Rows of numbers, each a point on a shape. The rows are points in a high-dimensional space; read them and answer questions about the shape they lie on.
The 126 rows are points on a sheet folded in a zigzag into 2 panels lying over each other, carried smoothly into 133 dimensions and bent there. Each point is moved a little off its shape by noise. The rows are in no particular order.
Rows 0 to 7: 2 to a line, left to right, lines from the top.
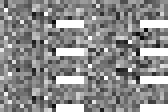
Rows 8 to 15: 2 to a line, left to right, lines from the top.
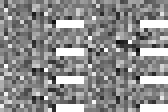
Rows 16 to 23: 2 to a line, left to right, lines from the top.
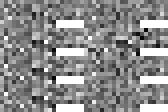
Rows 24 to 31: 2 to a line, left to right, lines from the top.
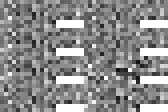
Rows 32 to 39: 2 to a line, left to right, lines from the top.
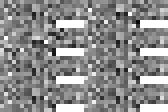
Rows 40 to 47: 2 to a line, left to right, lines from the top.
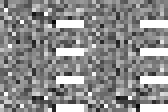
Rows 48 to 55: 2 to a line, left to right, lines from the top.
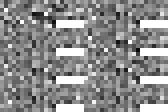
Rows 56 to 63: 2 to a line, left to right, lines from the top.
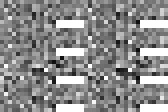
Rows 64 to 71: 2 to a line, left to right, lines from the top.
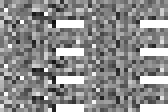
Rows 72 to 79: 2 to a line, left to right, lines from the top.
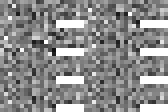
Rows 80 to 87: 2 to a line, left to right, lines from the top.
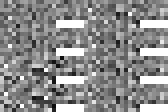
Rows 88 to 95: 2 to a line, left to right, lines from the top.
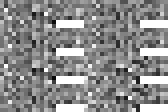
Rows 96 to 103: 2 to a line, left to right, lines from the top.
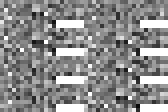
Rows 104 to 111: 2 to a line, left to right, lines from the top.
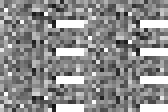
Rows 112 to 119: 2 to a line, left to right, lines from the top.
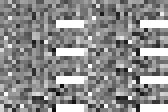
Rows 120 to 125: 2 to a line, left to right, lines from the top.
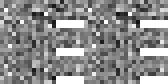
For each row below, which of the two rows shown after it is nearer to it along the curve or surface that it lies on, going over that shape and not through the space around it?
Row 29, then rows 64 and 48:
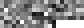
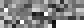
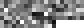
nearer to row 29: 48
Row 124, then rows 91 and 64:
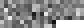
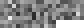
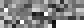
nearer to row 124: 64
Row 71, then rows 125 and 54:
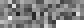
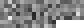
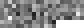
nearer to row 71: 125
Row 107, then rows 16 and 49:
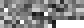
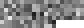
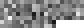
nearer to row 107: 16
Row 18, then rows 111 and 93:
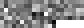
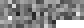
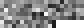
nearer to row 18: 93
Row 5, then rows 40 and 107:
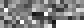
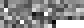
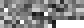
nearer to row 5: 107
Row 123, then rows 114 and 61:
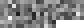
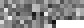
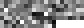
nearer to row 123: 114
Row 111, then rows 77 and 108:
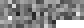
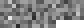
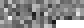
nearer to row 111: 108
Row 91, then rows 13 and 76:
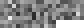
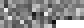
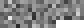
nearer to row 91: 76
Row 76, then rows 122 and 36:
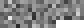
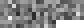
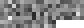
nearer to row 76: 36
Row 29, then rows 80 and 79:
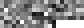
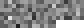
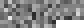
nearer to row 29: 79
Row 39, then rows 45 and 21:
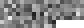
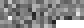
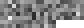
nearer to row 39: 21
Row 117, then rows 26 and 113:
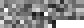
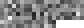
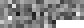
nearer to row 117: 26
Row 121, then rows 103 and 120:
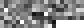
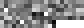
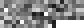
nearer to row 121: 120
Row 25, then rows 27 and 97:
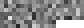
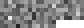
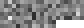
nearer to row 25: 97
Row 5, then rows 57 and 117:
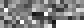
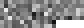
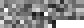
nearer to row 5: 117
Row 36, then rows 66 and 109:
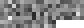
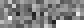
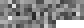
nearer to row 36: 109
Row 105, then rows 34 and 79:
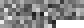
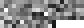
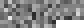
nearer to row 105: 79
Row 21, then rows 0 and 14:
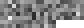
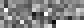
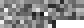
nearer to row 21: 14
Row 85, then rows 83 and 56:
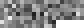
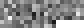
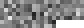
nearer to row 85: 56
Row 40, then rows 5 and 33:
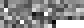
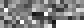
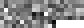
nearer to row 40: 33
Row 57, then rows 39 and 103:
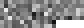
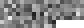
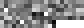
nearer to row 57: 103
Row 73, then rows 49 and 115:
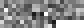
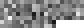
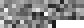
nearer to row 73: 115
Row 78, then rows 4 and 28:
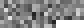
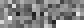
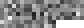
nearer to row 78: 28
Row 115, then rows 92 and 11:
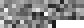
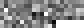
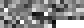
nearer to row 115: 92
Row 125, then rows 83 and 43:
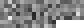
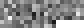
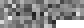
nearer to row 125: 43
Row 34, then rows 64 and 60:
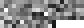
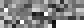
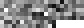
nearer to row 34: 64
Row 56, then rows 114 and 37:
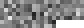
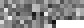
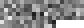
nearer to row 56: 37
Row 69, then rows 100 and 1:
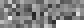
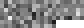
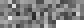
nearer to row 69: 1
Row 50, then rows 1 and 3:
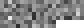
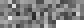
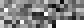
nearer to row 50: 1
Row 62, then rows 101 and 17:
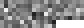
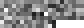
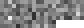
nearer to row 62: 101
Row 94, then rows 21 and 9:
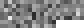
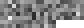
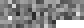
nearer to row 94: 21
